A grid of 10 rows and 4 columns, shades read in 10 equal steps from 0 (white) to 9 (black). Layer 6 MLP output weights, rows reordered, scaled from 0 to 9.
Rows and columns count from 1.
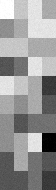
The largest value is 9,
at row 8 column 4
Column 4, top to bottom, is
3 1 3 2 7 6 5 9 6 7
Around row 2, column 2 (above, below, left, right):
2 2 4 1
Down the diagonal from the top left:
0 3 3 2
